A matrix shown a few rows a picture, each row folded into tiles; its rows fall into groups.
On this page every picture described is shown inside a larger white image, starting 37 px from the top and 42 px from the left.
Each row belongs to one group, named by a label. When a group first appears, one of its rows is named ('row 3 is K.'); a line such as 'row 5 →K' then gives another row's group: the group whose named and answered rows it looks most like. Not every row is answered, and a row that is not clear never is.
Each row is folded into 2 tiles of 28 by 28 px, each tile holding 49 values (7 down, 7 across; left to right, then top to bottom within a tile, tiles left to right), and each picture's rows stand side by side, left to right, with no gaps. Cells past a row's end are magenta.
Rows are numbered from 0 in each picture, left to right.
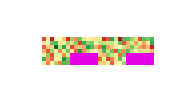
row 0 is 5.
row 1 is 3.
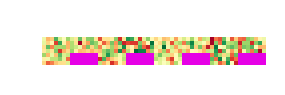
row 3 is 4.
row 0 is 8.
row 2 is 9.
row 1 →3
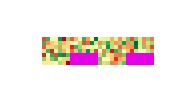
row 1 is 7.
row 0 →4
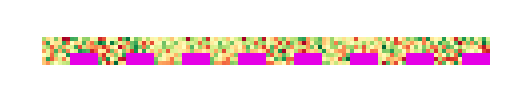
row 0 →3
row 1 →4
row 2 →7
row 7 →3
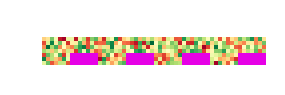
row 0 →4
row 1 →3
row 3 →7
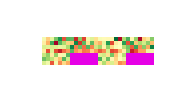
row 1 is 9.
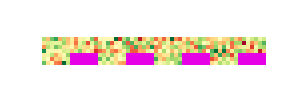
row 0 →7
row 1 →9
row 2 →5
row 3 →8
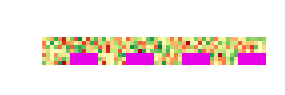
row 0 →4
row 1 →4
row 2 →7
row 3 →5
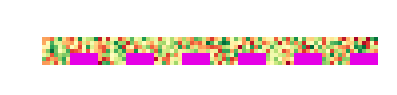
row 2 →3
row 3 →4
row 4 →9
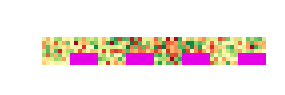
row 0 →8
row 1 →9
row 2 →9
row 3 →5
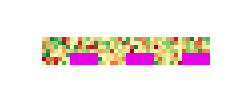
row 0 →3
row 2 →4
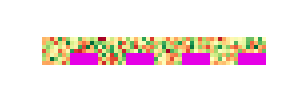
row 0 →8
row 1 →3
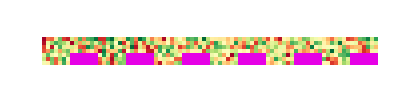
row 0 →5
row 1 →3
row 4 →8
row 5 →5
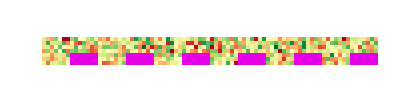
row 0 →3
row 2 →8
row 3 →4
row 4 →7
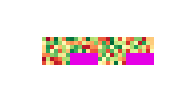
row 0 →3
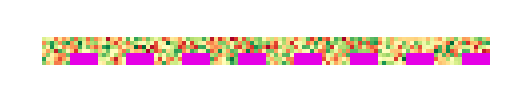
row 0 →7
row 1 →9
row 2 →5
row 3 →5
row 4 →4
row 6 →9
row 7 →8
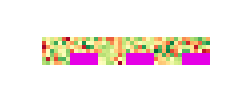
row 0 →5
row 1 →9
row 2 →8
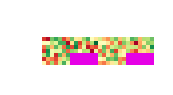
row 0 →3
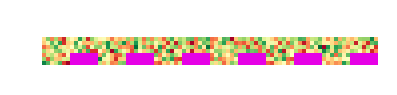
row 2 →8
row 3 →3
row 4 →8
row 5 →8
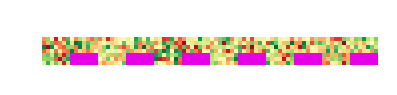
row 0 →9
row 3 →9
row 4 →7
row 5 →8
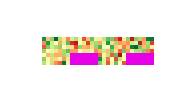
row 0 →7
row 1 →4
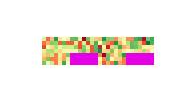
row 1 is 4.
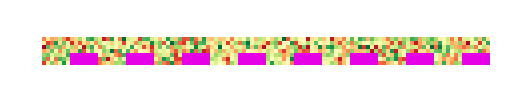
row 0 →5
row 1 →3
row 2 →4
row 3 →9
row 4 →9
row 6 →8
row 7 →7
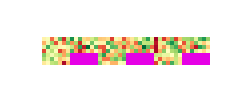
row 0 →9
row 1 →5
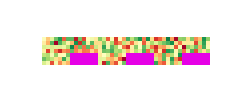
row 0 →9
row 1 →7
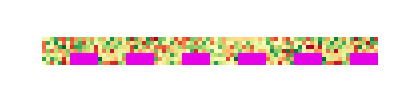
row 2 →4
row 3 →9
